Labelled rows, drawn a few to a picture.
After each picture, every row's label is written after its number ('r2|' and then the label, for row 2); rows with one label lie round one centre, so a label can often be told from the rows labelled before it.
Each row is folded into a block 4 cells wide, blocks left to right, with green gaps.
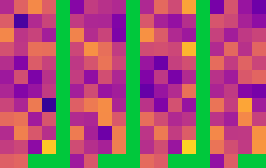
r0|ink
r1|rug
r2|ink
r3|rug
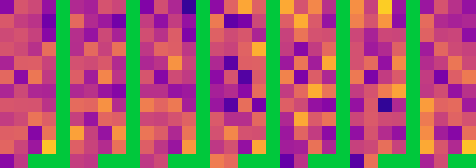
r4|rug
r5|rug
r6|rug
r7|ink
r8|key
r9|key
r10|rug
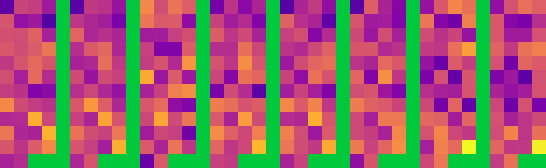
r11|rug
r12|rug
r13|key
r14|rug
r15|rug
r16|rug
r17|ink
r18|ink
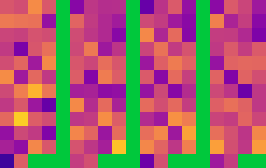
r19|key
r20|rug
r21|rug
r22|rug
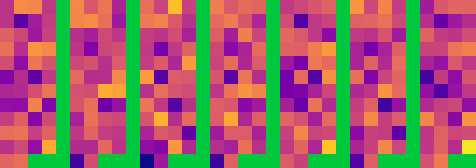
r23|ink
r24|key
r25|key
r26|key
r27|ink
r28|key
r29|ink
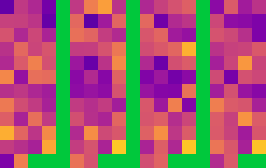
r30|rug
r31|ink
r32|ink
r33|rug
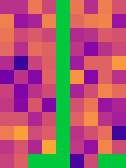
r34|ink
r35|key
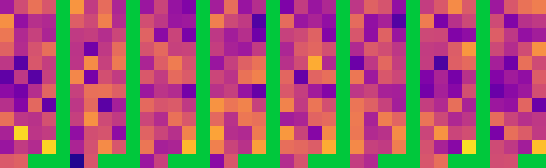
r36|ink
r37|key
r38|rug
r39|rug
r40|rug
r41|rug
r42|ink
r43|ink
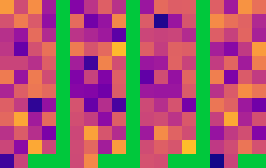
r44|key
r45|ink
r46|ink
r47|key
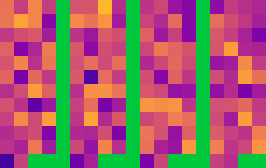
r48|key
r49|key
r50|rug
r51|rug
